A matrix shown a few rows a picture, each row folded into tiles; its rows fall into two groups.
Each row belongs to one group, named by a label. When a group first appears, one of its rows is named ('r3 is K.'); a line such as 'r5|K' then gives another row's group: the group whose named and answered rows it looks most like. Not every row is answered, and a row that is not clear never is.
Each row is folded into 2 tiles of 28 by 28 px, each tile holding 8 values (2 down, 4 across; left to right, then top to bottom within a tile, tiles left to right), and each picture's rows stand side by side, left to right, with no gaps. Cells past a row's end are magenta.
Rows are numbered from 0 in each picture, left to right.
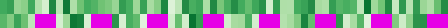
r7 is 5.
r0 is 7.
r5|5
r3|5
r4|7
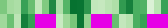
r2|5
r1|5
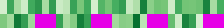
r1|5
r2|7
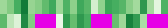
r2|7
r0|5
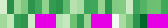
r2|5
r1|7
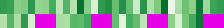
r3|5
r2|7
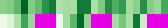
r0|5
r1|5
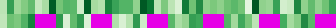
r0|5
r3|5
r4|7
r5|5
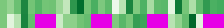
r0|5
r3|7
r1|5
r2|5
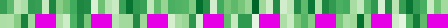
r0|7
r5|5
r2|5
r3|7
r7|5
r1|5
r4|7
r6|7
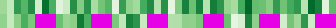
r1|5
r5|7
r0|5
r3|5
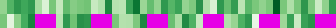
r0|5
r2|5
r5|5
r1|5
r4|7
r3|7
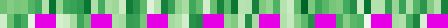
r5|5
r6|7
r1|5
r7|7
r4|7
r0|7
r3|5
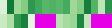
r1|7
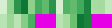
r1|5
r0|5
